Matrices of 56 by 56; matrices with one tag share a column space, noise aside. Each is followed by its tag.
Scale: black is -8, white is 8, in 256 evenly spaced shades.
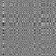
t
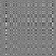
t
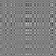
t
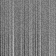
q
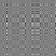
t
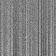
q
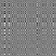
t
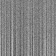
q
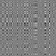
t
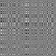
t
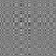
t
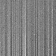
q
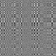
t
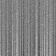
q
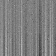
q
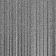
q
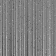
q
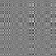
t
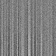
q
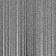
q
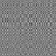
t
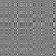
t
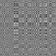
t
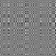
t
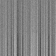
q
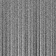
q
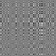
t
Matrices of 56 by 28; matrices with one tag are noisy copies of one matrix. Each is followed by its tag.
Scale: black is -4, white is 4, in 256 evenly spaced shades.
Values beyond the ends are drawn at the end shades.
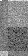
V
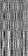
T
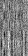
T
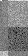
V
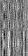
T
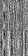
T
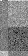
V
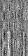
T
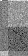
V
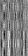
T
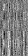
T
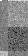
V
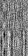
T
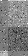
V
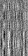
T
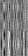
T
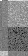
V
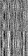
T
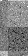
V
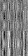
T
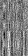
T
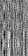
T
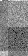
V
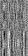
T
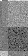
V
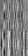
T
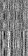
T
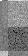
V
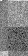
V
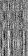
T
